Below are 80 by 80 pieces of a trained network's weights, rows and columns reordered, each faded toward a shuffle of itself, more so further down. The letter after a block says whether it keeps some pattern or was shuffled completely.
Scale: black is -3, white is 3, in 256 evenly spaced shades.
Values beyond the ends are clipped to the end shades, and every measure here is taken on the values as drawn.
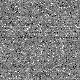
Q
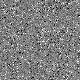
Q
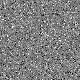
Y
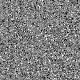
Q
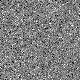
Y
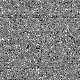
Q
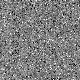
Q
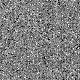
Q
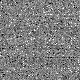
Q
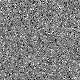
Y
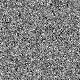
Y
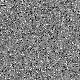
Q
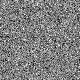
Y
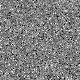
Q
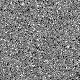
Y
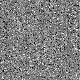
Q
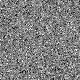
Y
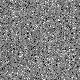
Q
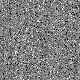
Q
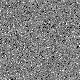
Y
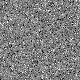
Y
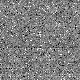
Q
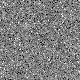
Y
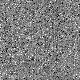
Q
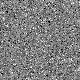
Y
